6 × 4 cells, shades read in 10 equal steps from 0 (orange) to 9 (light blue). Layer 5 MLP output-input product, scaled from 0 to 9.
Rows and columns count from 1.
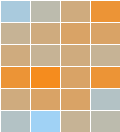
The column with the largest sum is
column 1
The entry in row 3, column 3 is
4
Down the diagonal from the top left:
8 4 4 1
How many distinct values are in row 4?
3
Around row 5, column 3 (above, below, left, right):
3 5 3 7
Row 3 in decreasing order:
5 5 4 4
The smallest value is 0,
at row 4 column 2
